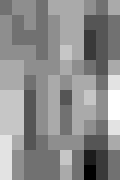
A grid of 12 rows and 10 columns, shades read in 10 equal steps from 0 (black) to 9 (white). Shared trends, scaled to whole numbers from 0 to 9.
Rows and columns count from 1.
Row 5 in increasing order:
3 4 5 5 5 5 6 6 6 6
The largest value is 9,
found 2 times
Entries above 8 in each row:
0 0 0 0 0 0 1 1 0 0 0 0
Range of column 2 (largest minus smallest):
3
